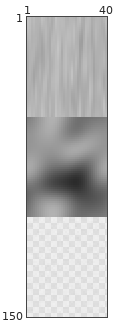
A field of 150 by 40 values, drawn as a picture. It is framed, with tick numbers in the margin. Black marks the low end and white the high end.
The table splits into 3 rows of 1 panel. Panel 1,1: high, streaked downward, faint in contrast. Panel 2,1: middling, smooth, strong in contrast. Panel 3,1: very high, checkered, faint in contrast.
